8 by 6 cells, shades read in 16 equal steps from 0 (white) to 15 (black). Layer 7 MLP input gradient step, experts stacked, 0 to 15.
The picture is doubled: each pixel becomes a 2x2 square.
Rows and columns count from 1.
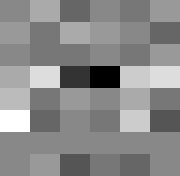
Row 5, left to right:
4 8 6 7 5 8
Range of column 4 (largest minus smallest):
9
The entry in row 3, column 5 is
8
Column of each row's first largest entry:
3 6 2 4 2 6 1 3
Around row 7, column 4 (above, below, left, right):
8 8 7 7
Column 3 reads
9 5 8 12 6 7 7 10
